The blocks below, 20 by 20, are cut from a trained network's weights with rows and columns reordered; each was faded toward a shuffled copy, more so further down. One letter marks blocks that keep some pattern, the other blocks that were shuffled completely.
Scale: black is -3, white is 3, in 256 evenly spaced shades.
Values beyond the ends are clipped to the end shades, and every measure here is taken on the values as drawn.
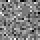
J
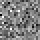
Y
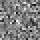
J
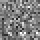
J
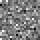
Y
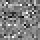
J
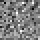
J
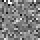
J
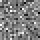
Y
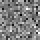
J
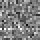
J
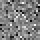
Y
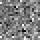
Y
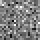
Y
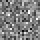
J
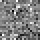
J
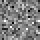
Y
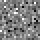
Y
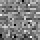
J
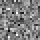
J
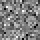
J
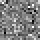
Y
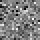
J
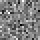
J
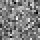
Y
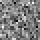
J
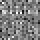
J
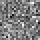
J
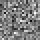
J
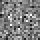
Y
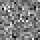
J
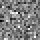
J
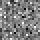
Y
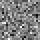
Y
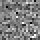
J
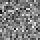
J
